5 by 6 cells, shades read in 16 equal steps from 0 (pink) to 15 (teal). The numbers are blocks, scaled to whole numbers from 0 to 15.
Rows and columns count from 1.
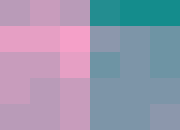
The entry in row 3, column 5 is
8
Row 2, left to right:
1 1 0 7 8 9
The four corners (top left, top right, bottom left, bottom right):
4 15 4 7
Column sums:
15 15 11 46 47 48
